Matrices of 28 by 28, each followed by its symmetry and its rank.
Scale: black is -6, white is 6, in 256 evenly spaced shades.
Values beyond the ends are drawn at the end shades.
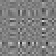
antisymmetric, rank two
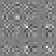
symmetric, rank three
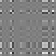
symmetric, rank one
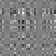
neither, rank two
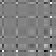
symmetric, rank one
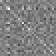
symmetric, rank five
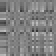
neither, rank two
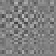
antisymmetric, rank two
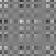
symmetric, rank one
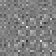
symmetric, rank three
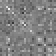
symmetric, rank five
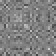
symmetric, rank three
